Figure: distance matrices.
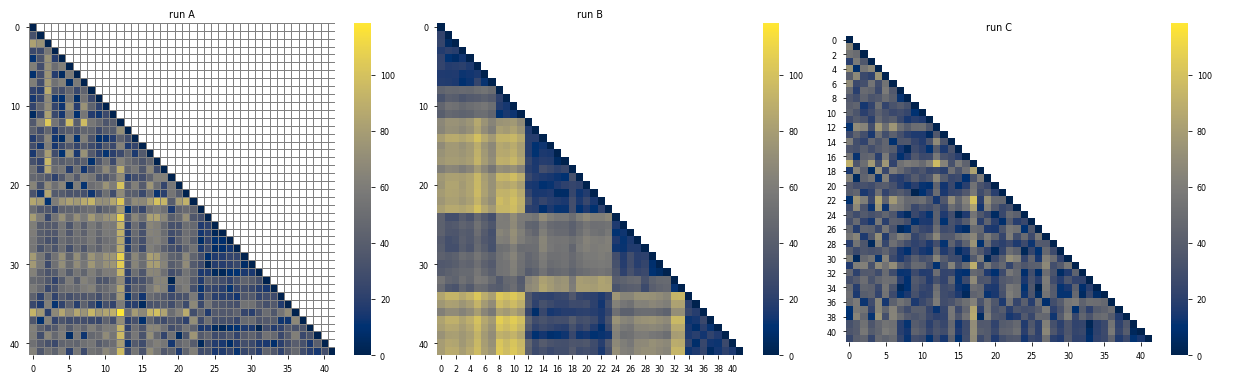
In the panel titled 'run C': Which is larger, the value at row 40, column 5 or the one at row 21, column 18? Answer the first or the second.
the first
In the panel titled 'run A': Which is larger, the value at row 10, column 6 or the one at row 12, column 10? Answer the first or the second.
the second
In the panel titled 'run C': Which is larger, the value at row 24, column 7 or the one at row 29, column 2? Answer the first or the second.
the second
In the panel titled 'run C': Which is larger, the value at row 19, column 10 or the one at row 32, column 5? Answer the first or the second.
the second
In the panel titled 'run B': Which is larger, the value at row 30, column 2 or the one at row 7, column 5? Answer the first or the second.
the first
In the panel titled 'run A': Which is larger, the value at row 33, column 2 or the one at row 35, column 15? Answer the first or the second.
the first
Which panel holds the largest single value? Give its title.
run A
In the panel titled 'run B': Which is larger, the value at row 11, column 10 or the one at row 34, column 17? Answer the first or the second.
the second
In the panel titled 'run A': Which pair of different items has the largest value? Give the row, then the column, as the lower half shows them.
36, 12
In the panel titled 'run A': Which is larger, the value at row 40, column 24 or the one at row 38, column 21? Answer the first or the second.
the second
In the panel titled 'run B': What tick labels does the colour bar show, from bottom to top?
0, 20, 40, 60, 80, 100
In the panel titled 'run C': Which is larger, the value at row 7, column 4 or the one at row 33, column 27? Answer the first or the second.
the second
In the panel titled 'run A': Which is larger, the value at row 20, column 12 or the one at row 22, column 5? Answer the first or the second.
the first
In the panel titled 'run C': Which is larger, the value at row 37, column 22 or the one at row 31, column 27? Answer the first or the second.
the second
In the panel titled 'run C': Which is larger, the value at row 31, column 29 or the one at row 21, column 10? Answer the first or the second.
the first
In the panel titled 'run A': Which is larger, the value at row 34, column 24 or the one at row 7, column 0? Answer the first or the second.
the second
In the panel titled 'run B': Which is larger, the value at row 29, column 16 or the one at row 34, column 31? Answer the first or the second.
the second
